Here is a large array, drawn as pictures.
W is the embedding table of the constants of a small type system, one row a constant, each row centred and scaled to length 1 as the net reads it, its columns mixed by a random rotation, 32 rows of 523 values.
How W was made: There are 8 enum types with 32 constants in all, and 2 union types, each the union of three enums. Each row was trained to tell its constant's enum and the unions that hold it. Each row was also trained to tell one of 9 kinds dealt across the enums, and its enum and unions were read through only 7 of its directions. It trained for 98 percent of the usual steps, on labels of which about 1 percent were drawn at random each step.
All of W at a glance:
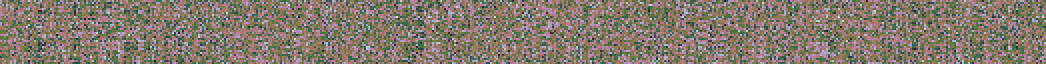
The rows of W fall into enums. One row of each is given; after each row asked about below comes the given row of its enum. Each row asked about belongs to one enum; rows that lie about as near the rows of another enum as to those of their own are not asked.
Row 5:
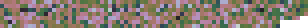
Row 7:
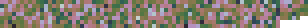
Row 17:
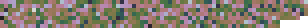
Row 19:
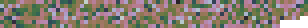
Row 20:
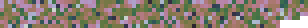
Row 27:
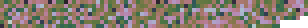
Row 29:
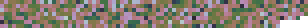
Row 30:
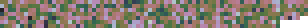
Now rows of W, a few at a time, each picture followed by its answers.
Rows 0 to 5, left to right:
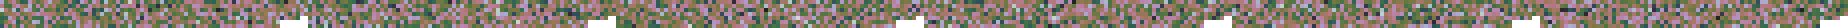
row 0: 20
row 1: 7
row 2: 19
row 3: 7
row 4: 17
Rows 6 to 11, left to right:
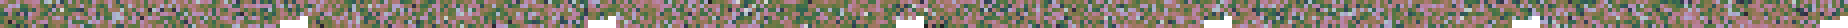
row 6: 19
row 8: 30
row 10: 27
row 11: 7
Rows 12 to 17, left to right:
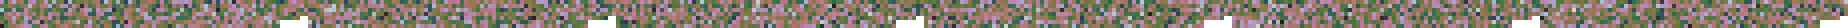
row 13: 17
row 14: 17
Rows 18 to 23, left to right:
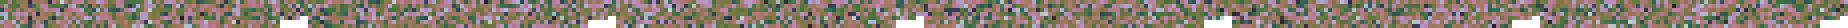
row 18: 30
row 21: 27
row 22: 27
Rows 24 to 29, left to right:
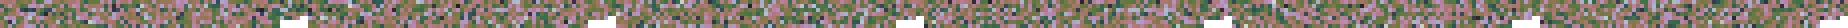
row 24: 5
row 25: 27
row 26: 17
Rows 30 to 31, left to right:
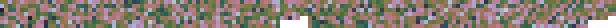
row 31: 19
